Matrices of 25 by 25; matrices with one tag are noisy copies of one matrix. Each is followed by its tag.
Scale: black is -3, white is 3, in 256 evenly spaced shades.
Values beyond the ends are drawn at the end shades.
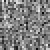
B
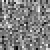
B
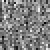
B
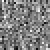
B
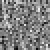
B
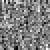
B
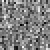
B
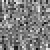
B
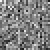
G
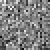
G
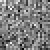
G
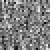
B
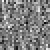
B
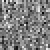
B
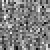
B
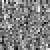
B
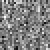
B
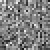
G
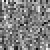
B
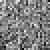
G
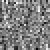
B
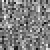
B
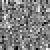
B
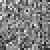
G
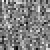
B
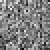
G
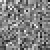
G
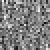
B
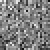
G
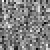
B
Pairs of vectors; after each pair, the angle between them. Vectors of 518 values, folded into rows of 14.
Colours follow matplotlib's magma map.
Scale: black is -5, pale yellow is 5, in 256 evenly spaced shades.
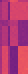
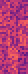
partly opposed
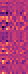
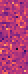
partly aligned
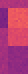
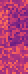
partly opposed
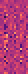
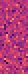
partly aligned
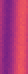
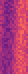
nearly parallel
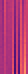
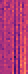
nearly parallel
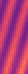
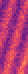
nearly parallel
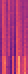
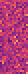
orthogonal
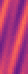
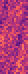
partly opposed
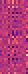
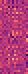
nearly opposite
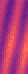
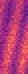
nearly parallel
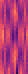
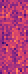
partly opposed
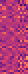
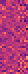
nearly parallel
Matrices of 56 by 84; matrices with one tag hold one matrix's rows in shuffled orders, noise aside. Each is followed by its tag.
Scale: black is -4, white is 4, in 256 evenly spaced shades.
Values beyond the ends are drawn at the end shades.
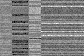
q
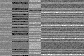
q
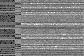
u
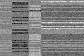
q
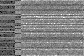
u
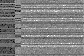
u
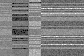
q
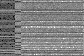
u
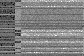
u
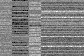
q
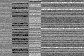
q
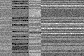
q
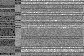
u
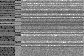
u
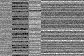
q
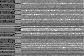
u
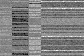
q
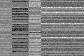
q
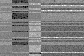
q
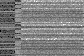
u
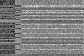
u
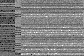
u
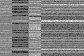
q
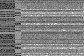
u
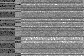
u
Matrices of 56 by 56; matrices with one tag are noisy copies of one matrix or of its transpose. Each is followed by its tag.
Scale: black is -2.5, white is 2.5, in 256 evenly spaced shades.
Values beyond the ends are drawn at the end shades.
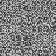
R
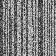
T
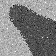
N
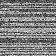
T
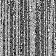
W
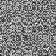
R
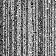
T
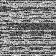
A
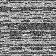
A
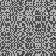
R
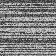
T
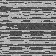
A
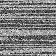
W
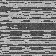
A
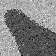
N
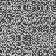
R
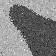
N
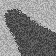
N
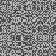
R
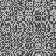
R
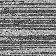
W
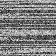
W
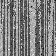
W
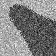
N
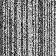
T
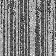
W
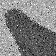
N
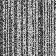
T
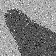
N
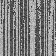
W
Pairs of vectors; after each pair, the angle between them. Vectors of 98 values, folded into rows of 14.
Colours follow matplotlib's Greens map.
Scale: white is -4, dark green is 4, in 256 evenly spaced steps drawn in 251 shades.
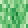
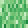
orthogonal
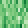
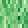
nearly opposite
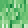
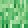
nearly opposite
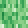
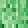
nearly opposite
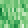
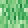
partly opposed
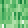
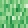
partly opposed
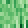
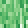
nearly opposite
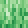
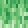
nearly opposite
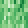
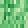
nearly opposite
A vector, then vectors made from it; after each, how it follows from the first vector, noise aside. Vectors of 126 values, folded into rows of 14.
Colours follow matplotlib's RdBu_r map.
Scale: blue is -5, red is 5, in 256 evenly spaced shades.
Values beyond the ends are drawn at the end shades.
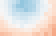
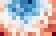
scaled up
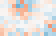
sign-scrambled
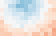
copied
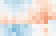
wrapped around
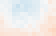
shrunk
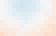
shrunk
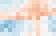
wrapped around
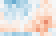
wrapped around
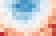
scaled up
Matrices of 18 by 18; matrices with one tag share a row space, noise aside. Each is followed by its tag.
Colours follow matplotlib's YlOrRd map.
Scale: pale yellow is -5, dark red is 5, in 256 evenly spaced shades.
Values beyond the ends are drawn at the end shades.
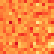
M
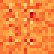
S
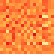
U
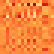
U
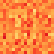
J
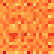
J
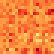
M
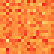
U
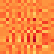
U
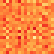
U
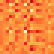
S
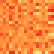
M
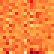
S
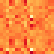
S
